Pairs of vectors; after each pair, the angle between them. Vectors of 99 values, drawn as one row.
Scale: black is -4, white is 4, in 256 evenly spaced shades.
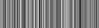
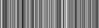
partly aligned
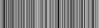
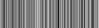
nearly parallel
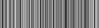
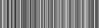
nearly opposite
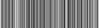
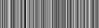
orthogonal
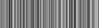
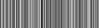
partly opposed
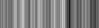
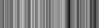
nearly parallel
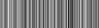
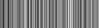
nearly opposite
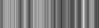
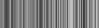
partly opposed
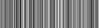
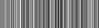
nearly opposite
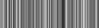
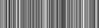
nearly parallel
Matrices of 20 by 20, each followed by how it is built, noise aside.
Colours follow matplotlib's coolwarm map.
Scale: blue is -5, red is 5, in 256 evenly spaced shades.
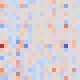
low rank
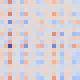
low rank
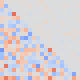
lower triangular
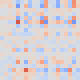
low rank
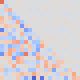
lower triangular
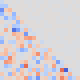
lower triangular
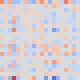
low rank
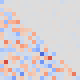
lower triangular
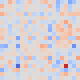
low rank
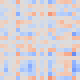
low rank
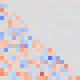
lower triangular
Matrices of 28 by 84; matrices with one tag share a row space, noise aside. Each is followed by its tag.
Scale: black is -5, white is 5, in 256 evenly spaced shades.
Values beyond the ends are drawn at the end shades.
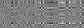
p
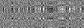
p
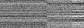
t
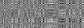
p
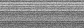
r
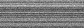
r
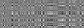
p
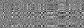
p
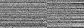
t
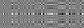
p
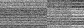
t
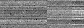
t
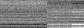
t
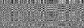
p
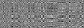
p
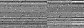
t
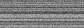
r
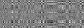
p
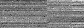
t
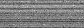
r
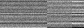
t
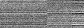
t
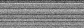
r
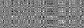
p
